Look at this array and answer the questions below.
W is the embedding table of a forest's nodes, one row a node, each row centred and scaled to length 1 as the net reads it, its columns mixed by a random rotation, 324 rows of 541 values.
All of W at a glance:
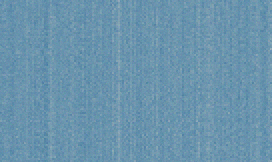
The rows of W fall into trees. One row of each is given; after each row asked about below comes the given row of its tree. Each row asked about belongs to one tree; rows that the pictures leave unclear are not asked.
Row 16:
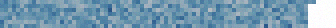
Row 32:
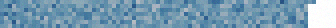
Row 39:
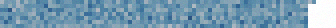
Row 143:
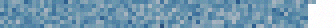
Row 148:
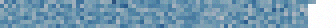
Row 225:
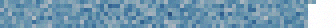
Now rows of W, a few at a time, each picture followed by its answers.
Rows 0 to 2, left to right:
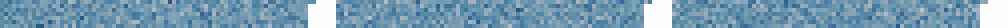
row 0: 32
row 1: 225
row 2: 148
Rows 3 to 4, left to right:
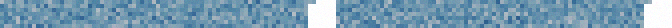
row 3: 39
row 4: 143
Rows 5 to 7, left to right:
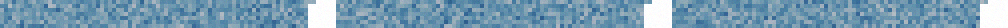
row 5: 39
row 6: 148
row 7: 143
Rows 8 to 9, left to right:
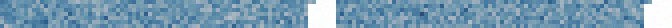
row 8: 143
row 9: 32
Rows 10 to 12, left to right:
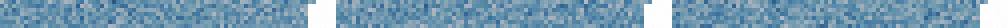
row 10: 148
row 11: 39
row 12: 16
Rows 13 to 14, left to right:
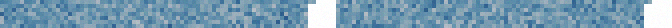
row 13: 143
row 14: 39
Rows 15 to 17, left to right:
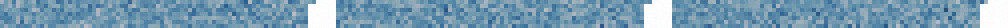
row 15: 39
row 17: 16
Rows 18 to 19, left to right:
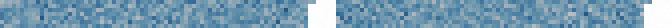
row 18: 39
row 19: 143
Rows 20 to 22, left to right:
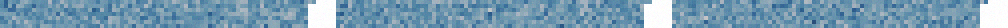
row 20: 16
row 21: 32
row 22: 225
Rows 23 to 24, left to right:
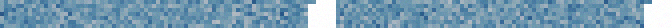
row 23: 143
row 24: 32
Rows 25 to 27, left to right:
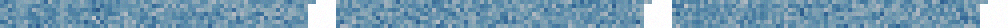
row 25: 16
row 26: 39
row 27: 32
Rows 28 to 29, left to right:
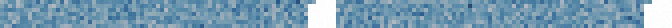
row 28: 39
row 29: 32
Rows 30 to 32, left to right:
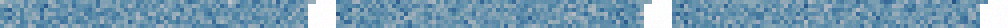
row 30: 39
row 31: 143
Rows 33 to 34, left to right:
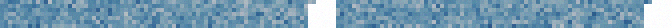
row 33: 16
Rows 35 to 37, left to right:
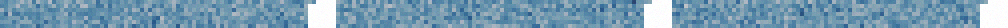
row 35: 16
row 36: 39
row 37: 32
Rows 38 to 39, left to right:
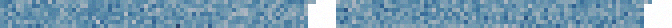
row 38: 16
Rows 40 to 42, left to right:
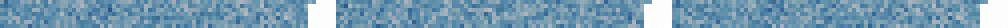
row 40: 16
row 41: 32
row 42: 16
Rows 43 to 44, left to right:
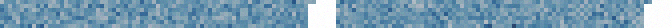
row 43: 39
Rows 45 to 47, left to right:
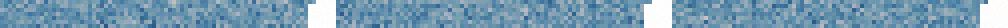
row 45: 16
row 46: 32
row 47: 225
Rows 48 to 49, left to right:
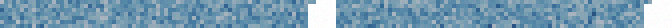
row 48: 39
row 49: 16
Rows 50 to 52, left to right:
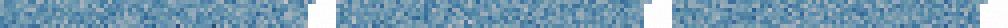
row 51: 39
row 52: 39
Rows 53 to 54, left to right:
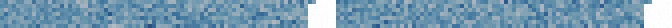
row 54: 32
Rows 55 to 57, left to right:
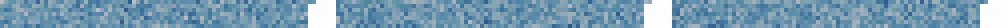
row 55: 39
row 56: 143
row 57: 32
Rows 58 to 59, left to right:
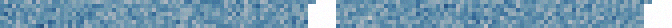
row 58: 32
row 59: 225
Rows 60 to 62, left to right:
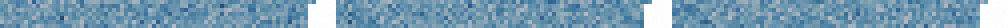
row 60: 225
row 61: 32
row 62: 143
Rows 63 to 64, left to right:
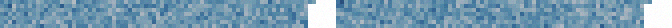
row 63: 32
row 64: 16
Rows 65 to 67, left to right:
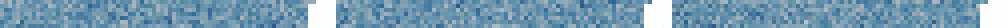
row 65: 39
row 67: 32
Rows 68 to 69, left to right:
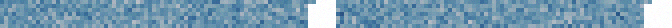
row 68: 32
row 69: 143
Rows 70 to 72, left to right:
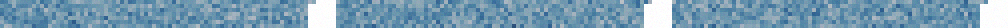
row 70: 143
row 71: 16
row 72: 39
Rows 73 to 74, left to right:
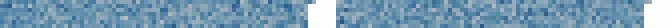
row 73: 32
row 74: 39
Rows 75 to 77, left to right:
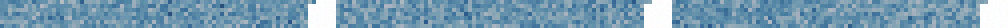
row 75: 225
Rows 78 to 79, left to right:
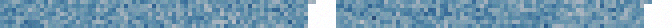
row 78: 143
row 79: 16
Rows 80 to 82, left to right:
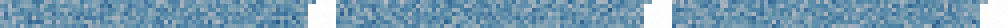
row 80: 225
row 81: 148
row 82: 39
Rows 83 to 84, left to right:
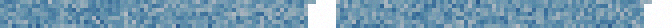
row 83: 16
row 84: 39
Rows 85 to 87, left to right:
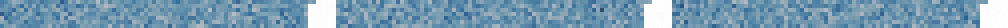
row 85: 143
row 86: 39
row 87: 32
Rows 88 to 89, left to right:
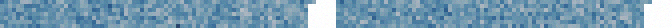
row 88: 16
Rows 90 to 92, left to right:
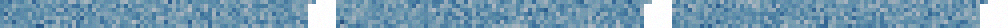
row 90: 32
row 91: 39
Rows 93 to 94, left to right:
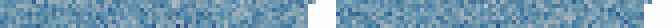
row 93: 16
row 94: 143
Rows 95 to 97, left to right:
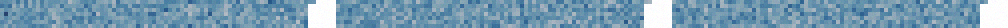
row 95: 32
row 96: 143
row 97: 39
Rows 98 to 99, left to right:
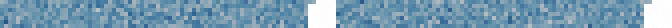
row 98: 39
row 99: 143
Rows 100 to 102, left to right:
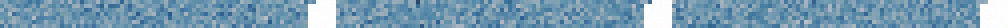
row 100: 225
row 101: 225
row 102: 39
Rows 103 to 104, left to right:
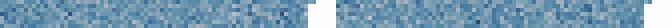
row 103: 143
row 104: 225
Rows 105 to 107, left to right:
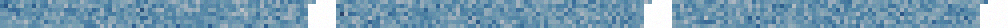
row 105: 16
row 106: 225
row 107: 225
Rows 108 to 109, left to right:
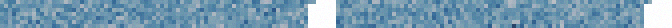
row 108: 148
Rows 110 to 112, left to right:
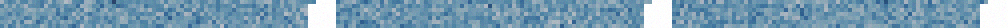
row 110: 148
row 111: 143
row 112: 32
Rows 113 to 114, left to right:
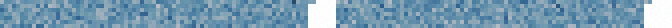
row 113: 39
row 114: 39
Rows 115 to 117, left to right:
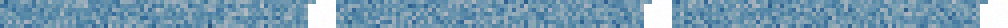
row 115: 16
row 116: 32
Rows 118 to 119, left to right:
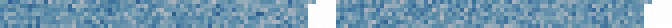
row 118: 16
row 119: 39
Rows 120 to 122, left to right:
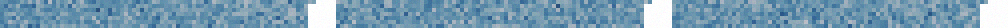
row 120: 16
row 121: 39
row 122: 16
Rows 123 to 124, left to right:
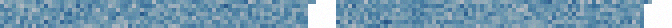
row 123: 39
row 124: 32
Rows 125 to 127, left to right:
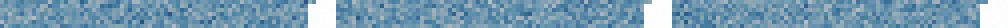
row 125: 225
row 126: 39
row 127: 32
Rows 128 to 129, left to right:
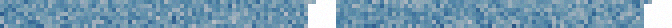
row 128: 143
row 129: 16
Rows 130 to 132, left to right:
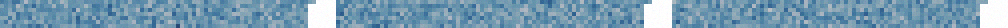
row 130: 16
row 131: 32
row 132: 39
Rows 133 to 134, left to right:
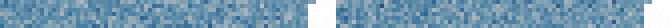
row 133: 16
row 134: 39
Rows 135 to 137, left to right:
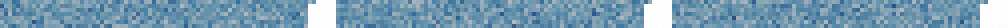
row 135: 225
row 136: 16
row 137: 225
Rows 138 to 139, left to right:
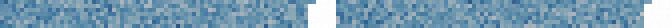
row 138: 16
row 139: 143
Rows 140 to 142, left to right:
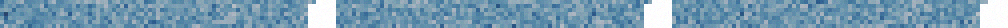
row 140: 143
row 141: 16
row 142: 143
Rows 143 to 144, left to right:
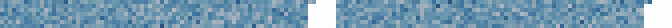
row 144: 148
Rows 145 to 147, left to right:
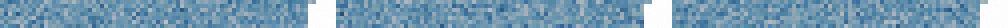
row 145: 225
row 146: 32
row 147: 143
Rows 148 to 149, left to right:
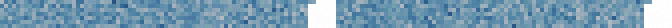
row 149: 16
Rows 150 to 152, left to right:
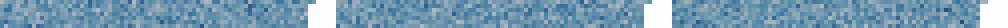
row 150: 39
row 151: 39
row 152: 143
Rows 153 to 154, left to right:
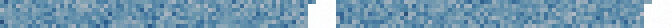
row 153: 16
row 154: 143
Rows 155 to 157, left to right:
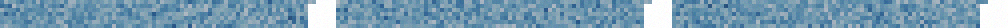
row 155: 32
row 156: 39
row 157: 32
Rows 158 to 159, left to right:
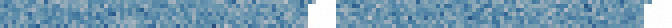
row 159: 225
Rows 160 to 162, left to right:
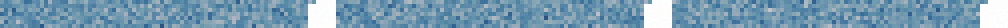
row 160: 143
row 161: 143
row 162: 39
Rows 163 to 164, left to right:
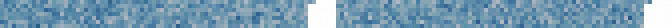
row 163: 16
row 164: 225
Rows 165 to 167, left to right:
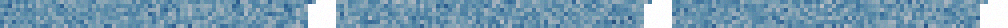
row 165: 32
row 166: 225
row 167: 143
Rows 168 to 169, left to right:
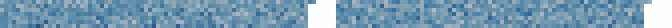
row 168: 16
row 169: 39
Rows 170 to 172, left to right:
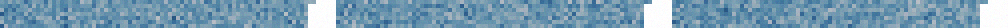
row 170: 143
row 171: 32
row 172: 16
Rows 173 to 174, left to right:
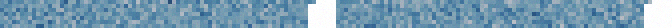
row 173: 32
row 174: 16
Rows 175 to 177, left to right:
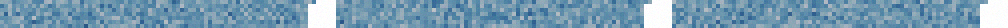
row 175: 225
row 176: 39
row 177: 39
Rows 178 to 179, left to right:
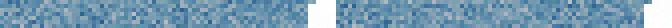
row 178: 225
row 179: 32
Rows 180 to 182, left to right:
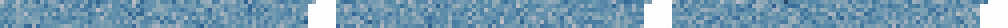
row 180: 39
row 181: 225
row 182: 148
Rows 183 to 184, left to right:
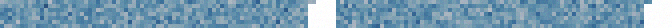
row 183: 39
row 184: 32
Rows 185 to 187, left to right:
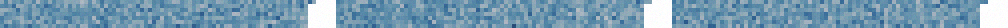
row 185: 16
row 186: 16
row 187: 32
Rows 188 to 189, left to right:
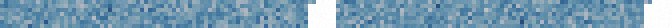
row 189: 225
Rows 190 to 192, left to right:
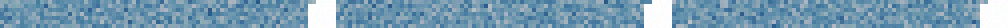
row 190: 39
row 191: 32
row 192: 39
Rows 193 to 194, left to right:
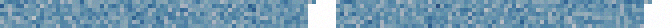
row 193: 225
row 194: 225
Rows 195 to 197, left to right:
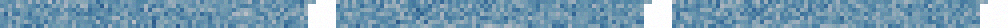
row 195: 16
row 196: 39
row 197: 39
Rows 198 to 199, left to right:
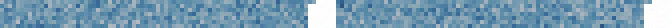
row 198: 39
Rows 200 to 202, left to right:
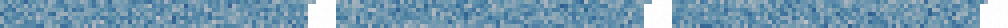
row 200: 143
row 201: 39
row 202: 16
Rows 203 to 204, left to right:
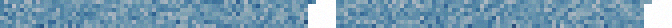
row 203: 32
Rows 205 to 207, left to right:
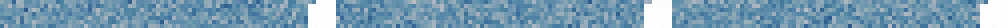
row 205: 39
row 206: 143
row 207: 16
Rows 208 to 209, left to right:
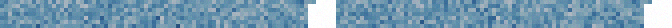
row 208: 16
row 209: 16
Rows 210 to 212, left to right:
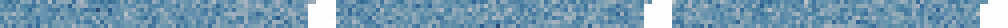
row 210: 16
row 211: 143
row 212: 39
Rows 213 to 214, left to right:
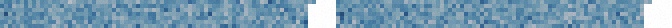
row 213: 32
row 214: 143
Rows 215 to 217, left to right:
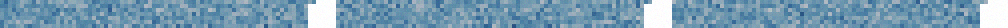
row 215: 16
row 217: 39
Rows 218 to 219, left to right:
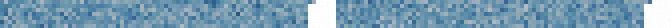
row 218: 32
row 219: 32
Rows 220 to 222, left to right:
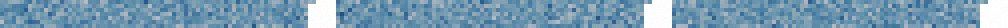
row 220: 143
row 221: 143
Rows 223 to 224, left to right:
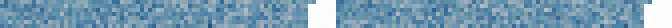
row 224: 16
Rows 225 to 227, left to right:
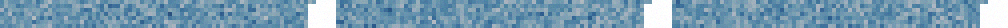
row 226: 16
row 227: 16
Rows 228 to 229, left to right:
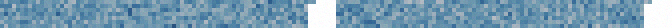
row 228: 32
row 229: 143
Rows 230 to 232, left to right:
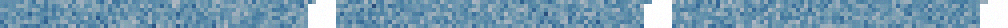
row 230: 16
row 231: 32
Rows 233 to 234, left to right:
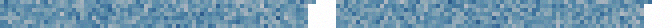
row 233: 16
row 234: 148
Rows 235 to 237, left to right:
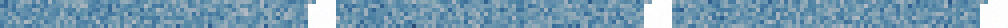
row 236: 143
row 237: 39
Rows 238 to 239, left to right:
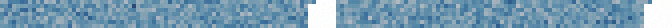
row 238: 32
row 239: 225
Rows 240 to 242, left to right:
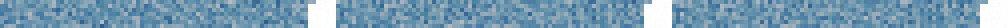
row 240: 39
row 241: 39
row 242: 39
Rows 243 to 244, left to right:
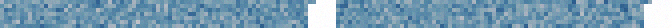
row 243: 39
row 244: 32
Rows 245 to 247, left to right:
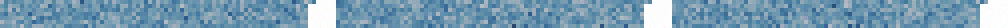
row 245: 225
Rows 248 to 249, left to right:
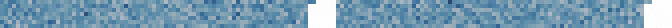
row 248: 32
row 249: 148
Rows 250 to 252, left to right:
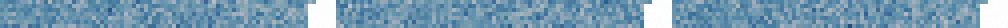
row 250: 16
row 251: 32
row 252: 16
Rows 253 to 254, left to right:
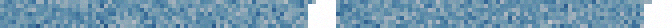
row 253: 16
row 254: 143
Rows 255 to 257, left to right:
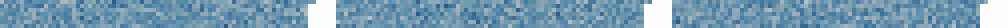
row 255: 148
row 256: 225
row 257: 39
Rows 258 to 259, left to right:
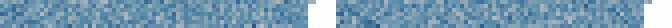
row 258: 143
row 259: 143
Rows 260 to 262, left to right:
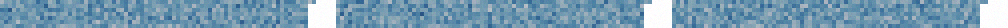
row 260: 39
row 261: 32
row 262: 39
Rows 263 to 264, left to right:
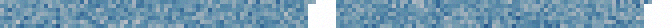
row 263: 39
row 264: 16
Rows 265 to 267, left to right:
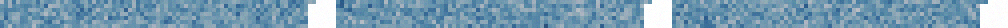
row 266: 16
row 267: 32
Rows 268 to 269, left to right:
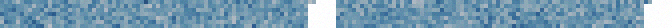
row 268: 143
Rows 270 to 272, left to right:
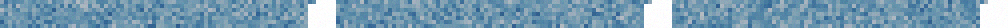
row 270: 16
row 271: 16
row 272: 39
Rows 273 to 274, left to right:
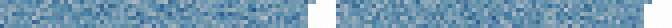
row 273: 225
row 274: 225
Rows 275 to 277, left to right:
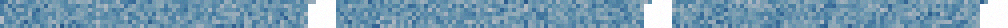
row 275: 143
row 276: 32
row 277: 16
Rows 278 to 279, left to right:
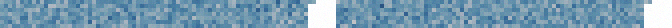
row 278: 39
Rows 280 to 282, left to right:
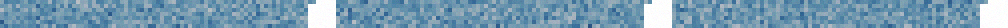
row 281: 143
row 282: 39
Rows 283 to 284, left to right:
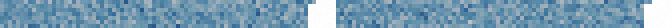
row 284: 32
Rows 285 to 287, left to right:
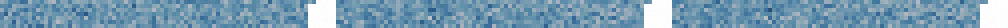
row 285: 32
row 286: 16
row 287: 16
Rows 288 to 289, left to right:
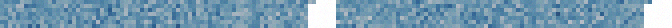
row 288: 16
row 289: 225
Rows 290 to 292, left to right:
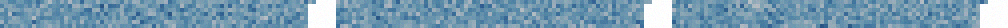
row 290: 225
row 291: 39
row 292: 16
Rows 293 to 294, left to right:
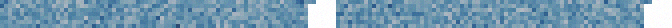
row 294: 32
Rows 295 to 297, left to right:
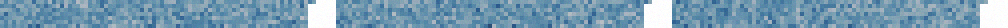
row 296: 16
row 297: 16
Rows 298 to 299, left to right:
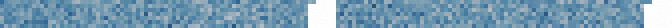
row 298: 143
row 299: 32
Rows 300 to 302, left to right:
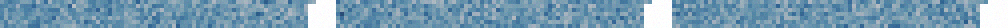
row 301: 143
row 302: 32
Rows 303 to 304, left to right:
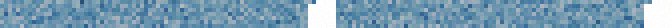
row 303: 225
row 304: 32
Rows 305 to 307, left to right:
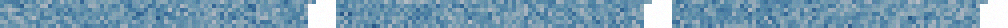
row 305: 225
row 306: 32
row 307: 16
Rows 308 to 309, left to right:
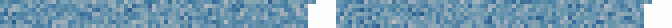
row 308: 32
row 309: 32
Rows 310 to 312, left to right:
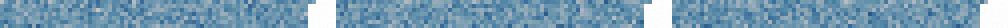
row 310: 39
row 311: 32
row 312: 16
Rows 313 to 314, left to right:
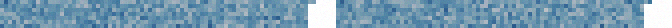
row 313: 16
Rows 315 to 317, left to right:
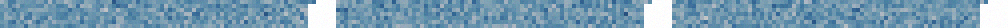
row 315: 148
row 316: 39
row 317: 225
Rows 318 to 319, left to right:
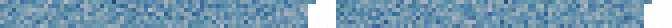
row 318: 148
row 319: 32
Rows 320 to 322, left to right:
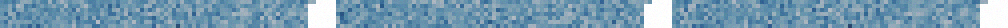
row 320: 16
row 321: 143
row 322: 16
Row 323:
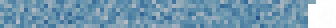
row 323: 39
